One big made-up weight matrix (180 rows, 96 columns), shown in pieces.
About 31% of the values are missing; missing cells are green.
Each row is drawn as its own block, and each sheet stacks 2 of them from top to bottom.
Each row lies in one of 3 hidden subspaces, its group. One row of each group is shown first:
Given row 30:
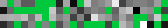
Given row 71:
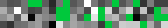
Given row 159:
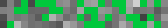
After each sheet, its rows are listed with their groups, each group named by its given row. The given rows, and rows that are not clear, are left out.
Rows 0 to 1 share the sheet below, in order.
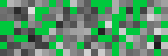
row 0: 71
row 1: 159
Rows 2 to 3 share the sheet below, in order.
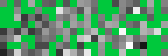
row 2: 30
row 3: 159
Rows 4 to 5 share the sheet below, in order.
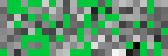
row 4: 71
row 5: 30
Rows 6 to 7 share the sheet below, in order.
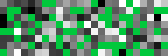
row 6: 159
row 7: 30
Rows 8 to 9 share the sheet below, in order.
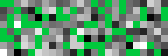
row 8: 30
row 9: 159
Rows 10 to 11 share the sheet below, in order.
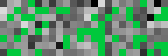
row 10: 159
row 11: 71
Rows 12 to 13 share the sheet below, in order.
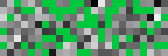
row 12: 159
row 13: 71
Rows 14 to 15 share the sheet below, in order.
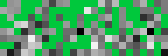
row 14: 159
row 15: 30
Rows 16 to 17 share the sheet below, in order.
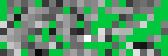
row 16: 71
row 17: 159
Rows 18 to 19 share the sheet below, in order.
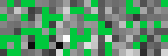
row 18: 71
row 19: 71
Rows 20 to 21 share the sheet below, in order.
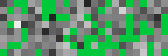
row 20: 30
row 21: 71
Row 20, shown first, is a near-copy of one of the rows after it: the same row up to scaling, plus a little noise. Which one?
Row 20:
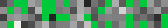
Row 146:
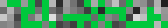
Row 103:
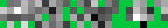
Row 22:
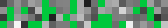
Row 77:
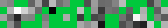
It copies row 22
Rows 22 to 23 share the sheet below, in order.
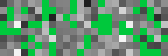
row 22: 30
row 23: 30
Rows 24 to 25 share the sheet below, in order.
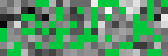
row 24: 159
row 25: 159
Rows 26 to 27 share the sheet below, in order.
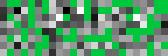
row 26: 71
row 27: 71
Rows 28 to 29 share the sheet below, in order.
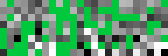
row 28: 71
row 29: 30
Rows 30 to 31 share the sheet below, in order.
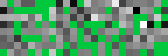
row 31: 71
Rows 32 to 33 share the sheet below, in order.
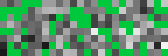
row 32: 30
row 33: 159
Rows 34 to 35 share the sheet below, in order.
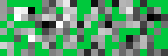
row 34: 71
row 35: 159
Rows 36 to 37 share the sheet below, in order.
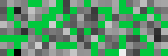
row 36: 71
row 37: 30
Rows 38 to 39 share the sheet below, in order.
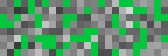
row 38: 30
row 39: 71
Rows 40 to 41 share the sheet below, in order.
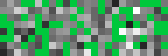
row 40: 30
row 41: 159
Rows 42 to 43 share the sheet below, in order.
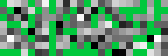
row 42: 71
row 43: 30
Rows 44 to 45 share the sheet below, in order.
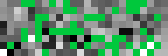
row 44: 71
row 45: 71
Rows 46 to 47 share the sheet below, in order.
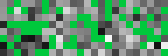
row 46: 71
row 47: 159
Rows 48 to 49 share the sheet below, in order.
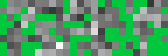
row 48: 30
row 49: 159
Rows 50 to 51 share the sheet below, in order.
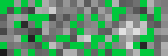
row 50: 30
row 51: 159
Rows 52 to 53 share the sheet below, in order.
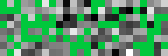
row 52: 71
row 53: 30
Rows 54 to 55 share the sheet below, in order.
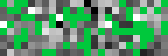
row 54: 71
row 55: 71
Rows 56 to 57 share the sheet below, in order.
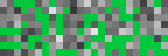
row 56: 30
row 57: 159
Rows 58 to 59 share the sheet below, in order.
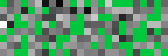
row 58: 71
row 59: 30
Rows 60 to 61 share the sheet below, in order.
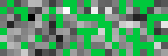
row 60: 71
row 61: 159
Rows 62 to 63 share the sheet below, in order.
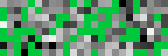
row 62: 159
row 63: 30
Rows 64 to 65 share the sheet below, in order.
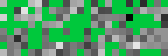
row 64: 159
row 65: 71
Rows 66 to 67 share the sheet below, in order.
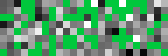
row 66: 159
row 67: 30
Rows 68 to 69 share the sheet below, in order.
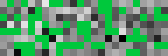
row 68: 71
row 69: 30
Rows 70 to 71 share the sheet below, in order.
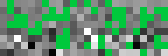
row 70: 71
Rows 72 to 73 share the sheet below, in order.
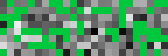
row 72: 159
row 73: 159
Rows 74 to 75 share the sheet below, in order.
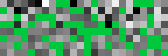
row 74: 30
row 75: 30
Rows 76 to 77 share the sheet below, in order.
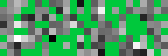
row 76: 159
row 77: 30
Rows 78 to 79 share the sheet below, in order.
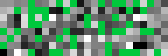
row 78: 30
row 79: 159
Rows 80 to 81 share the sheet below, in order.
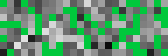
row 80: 30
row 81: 71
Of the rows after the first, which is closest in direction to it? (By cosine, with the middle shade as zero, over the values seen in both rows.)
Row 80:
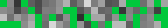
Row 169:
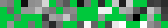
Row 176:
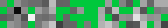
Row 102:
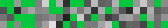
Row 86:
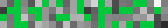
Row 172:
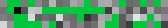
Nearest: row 176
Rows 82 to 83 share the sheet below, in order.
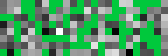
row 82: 159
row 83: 30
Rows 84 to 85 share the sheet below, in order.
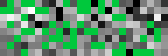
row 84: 159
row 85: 30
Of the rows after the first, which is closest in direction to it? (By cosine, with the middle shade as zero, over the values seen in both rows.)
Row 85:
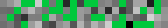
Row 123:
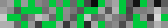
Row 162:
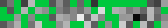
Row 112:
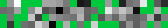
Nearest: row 162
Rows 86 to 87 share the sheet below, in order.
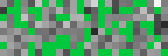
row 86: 159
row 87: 159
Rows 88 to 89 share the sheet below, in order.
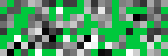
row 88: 30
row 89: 71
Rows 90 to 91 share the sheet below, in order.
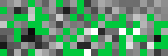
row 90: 71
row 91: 159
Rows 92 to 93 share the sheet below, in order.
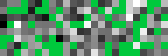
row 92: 159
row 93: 30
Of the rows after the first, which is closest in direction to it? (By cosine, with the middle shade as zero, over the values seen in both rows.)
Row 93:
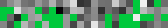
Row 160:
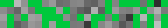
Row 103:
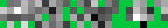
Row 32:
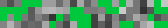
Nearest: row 103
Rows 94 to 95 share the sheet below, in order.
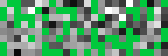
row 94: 30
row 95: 159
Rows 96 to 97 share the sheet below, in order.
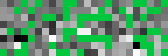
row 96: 71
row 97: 30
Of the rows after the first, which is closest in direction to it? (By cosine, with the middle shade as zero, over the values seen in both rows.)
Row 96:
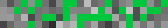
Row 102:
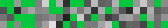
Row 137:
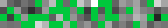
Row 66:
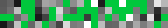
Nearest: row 66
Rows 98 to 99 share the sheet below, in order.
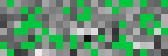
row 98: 159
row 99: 159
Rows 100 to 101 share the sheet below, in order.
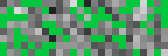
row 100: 30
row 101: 30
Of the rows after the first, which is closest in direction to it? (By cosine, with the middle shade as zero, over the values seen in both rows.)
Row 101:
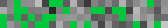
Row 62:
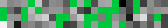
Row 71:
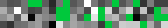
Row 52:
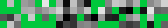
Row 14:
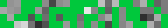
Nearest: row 52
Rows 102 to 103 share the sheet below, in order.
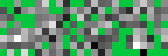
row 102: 71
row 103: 30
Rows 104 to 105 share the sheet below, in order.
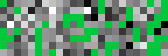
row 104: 71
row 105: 159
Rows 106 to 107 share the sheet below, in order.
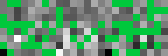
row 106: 71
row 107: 71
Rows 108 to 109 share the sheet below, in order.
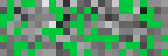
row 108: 71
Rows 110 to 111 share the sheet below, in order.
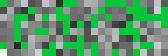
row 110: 30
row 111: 71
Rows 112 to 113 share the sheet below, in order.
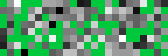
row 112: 30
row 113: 30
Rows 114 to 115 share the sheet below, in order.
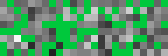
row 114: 71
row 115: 71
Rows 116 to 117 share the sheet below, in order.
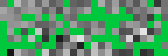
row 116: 159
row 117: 30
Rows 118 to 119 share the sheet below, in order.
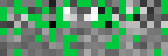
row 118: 71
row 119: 159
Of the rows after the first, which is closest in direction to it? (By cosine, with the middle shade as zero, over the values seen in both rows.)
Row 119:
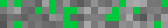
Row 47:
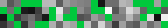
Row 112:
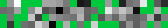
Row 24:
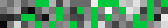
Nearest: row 24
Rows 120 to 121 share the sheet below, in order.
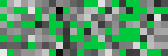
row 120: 159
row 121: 71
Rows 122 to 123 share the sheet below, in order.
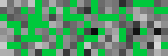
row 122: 159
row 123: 159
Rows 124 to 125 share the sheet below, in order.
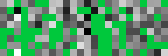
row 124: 71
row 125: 30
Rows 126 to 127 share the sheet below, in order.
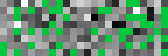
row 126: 30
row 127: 159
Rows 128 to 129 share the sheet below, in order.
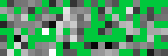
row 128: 71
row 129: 71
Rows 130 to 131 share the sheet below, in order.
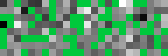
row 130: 159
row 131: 30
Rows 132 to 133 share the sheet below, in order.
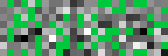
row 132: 71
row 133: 30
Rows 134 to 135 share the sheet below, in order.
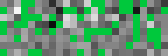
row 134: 71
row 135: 30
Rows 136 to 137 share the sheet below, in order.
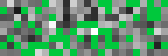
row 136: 71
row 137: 159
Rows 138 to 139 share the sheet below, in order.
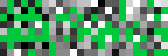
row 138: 159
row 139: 159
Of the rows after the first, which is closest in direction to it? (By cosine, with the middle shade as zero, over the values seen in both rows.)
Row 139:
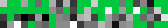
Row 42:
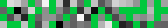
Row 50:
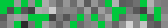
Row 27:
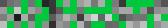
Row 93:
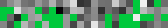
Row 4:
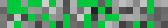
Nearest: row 50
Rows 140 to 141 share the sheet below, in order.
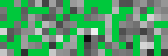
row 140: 71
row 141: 159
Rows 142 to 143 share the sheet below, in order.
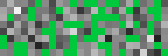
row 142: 71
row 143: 30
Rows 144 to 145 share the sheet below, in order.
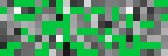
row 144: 71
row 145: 71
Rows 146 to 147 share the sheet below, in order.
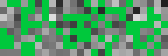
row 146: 30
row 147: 30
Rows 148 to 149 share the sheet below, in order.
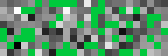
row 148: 71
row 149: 71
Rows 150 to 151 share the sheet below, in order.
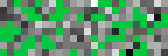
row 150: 159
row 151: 30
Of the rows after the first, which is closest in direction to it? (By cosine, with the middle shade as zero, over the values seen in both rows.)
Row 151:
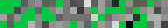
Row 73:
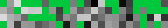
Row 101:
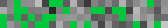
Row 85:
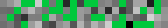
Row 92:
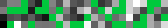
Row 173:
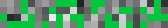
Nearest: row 85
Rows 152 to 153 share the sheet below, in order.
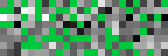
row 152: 159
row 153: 30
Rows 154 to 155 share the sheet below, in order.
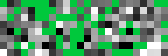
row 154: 71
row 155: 71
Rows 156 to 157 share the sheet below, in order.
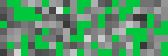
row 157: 159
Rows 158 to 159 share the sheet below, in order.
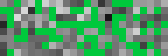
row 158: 71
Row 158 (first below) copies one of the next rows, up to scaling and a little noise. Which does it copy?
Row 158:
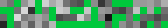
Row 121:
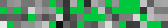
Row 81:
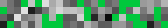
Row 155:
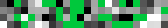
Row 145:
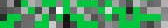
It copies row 81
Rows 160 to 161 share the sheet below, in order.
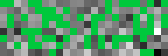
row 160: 159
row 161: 159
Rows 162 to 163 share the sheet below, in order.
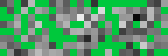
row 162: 30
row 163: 159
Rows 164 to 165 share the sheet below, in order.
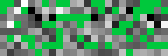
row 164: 30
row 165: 71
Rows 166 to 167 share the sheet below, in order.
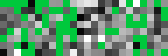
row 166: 159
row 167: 159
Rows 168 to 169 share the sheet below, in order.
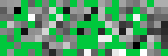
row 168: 71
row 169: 30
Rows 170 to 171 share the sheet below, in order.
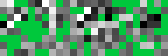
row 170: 71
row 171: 159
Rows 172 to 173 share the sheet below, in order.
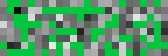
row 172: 71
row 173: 30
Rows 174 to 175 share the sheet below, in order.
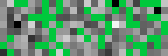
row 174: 30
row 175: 71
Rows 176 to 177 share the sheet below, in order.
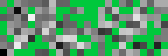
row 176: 71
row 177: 71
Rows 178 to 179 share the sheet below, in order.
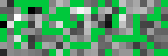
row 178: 71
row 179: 71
